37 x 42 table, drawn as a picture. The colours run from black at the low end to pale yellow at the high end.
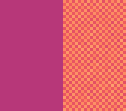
It is made of 1 by 2 panels. Panel 1,1: middling, flat. Panel 1,2: high, checkered.
